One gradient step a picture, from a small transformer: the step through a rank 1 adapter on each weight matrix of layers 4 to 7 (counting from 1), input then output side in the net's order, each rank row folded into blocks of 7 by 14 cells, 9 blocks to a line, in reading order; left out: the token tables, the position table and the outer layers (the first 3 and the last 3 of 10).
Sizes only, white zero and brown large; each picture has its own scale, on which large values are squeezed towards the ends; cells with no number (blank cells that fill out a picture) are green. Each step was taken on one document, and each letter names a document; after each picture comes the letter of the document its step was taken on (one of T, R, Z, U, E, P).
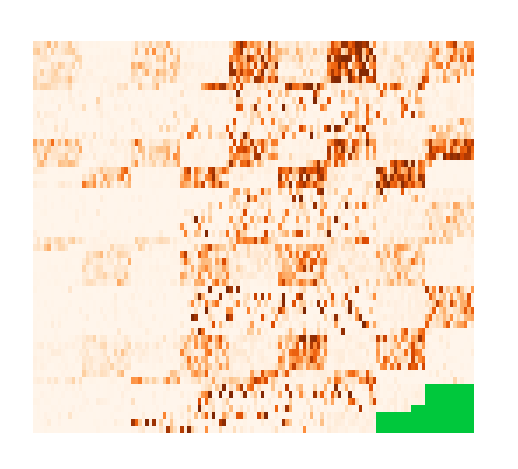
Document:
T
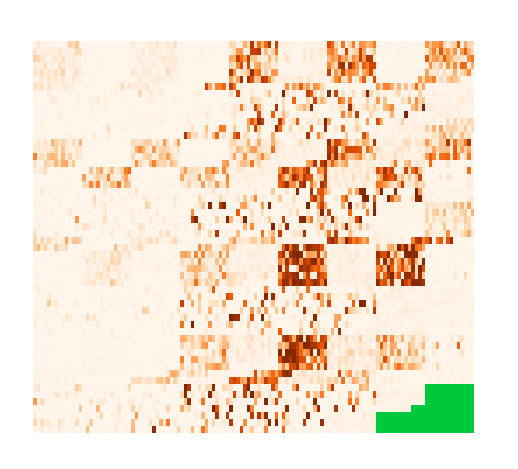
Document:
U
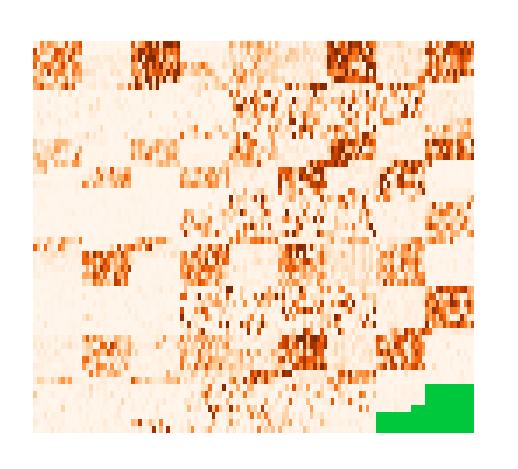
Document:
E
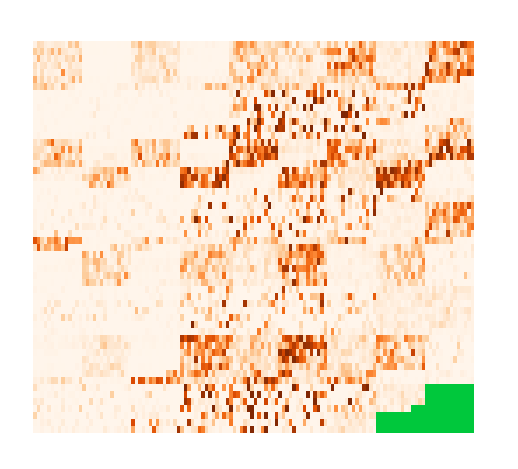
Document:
U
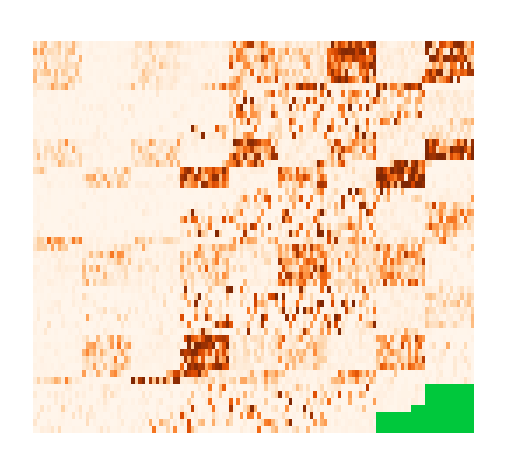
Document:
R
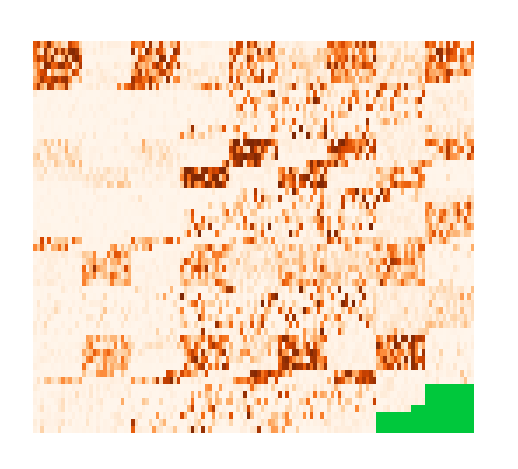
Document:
R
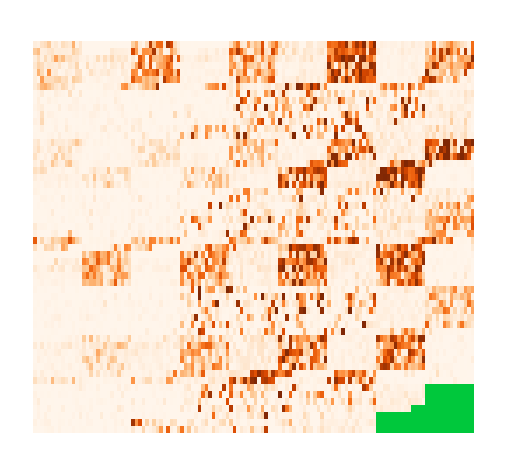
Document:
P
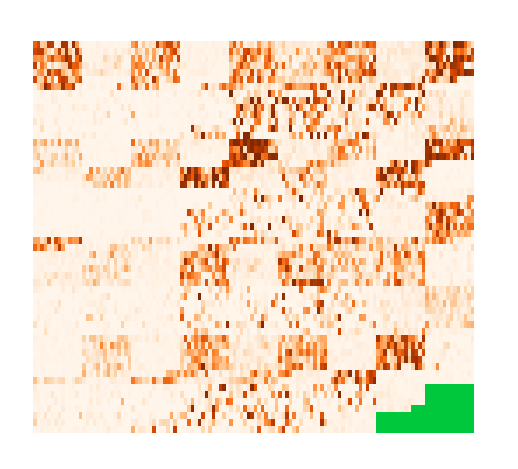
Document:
R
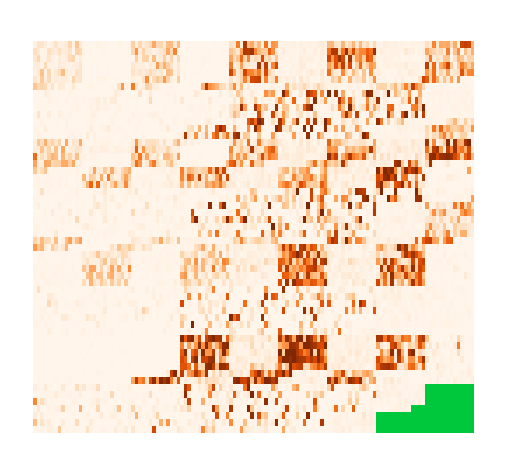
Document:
U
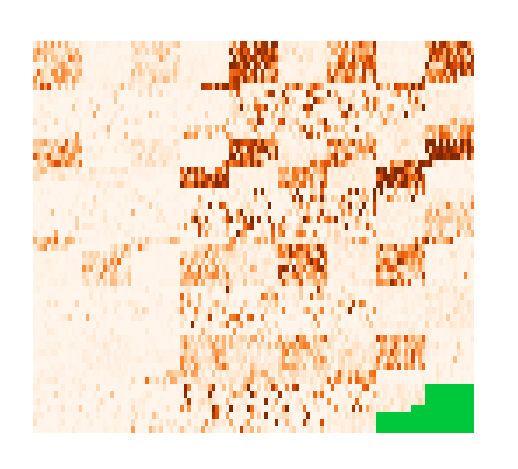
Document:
U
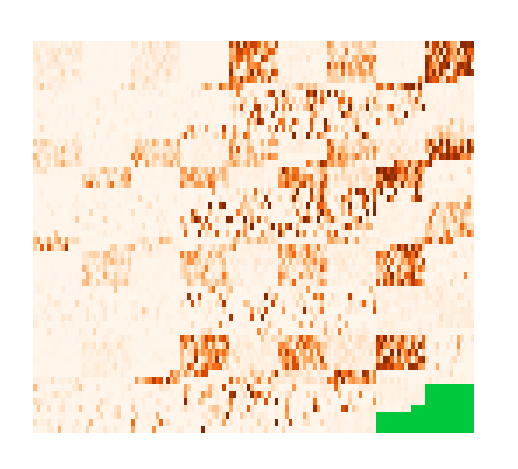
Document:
U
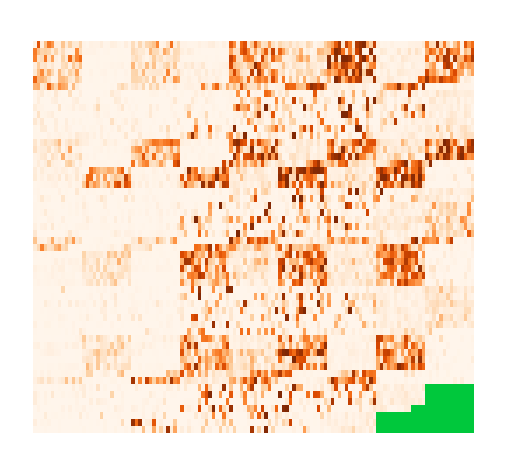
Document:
P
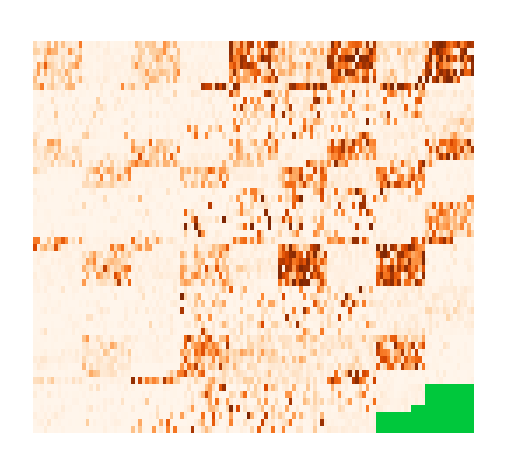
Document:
E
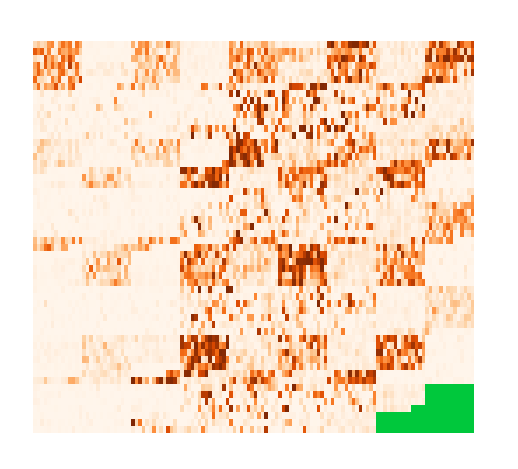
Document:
P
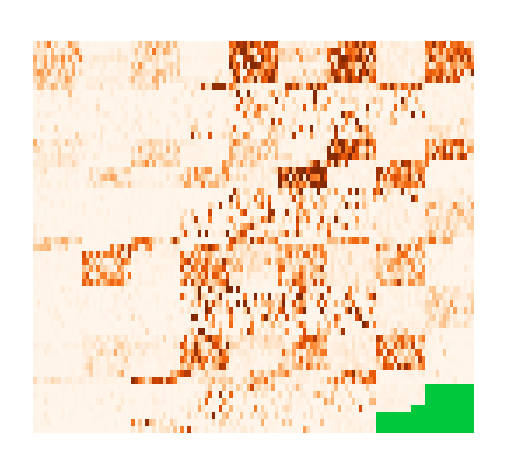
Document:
T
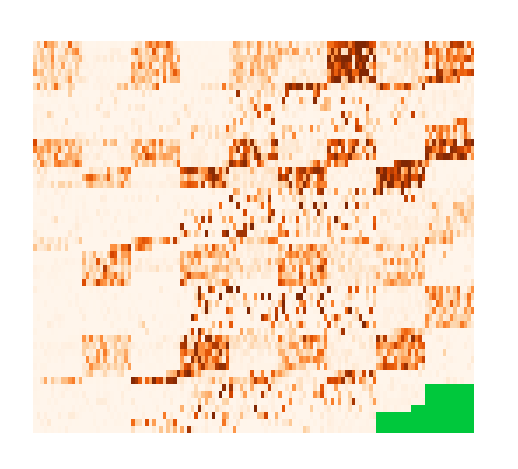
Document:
T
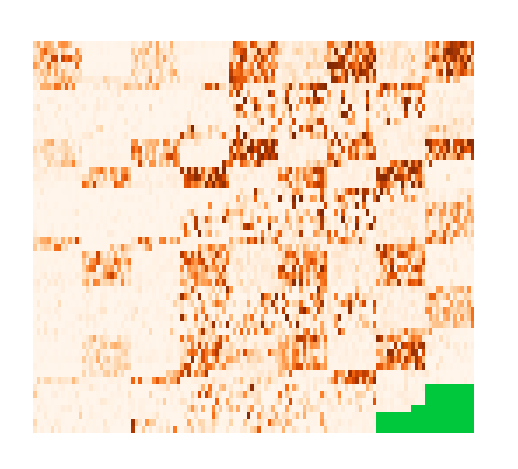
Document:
E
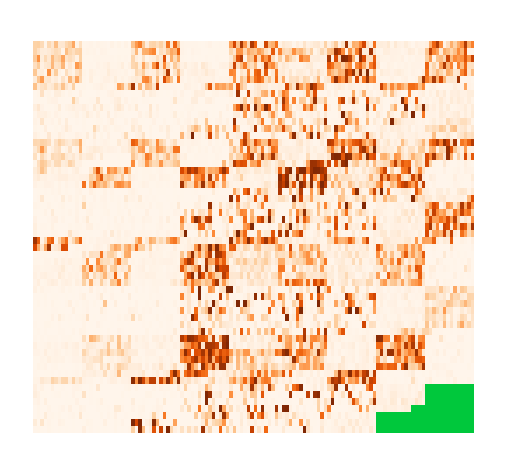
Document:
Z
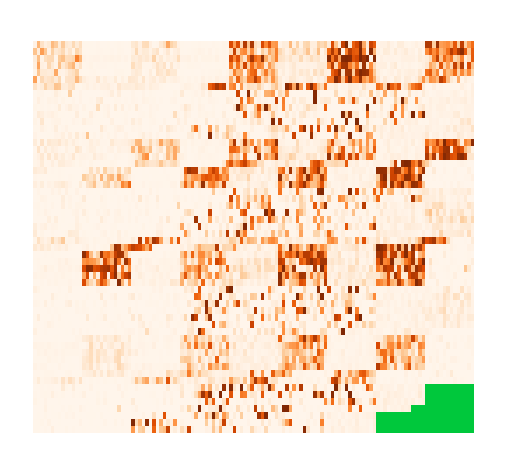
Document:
T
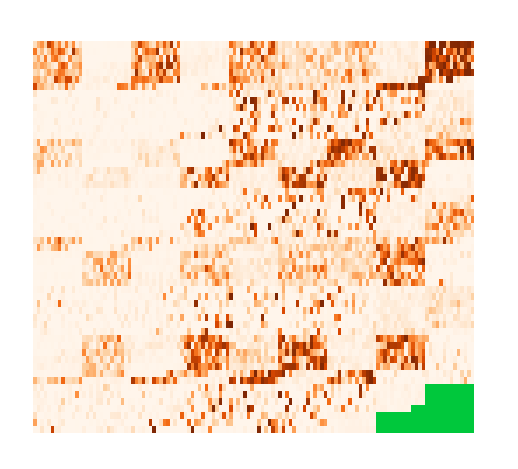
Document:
R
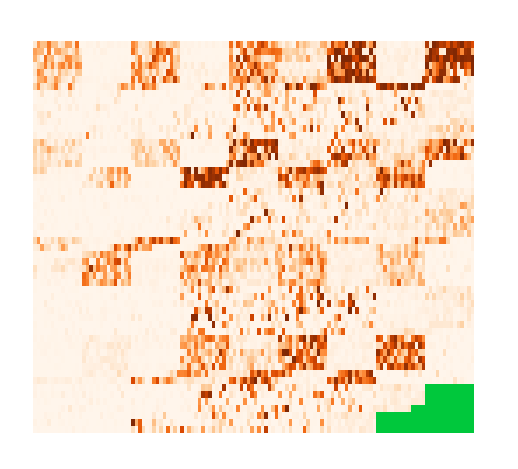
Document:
Z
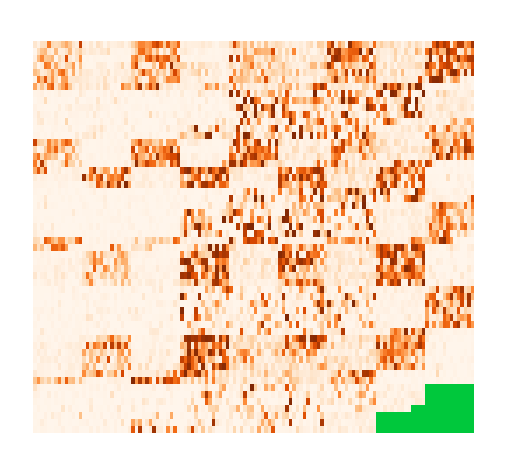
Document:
E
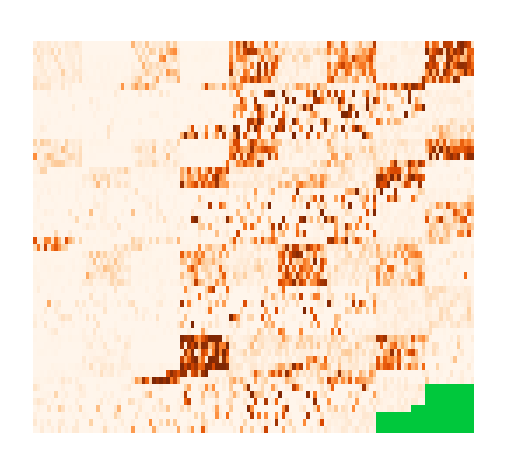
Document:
U
